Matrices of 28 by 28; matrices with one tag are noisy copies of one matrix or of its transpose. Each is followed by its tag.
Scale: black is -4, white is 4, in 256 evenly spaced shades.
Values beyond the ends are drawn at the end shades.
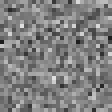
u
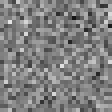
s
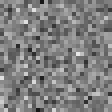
u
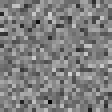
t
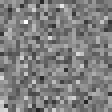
u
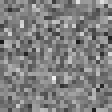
u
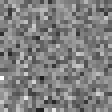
u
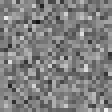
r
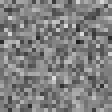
u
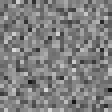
t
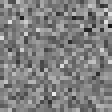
s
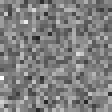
u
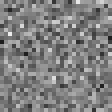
u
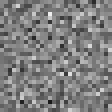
t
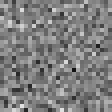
s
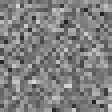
r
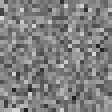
s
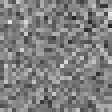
s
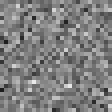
r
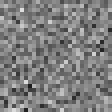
s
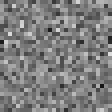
u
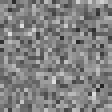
u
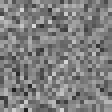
s
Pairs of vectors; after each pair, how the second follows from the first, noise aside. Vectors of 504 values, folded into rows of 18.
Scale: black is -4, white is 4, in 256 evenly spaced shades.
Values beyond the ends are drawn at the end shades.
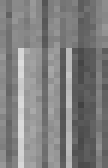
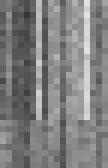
reversed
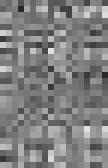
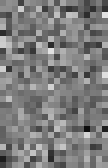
sign-scrambled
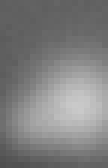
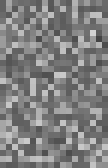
shuffled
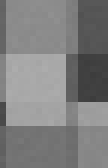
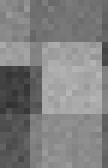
reversed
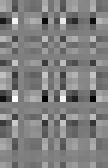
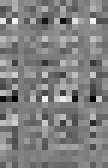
sign-scrambled
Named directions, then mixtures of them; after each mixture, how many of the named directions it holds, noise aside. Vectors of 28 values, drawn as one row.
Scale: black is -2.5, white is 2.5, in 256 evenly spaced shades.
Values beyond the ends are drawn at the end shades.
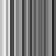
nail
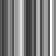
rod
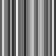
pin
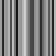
one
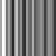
two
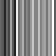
three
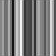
three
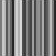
three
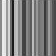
two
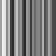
two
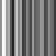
two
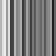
one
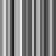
three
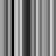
three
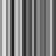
three
